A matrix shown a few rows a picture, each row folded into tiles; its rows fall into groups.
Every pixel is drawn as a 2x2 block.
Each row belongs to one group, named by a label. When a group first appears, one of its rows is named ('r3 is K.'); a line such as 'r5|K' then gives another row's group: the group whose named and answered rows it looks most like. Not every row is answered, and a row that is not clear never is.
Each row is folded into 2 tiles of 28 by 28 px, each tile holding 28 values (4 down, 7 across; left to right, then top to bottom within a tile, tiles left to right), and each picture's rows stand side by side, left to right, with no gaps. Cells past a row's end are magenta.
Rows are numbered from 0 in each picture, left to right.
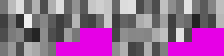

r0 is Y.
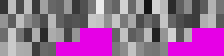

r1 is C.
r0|C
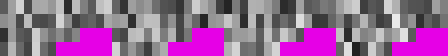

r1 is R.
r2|R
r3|Y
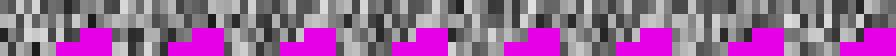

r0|R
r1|Y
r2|C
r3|C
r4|R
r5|C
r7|R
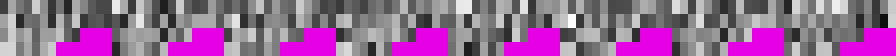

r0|R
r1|C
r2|R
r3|R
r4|Y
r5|R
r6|C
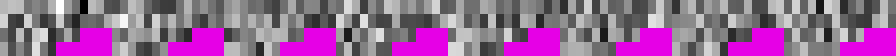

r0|Y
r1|R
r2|R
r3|Y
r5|C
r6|Y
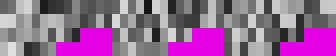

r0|R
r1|C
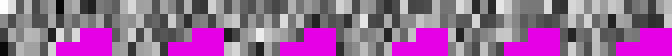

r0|C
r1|Y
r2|R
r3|C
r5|Y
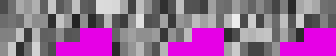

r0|Y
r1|C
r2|R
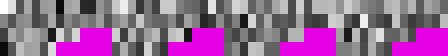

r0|C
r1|Y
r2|Y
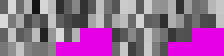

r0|C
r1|Y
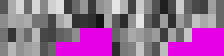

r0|Y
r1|C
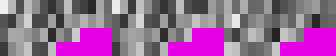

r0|C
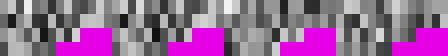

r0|C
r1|C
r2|C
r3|Y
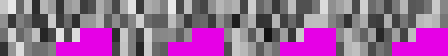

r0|C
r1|Y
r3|C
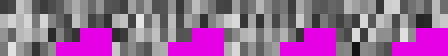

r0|R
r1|R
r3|Y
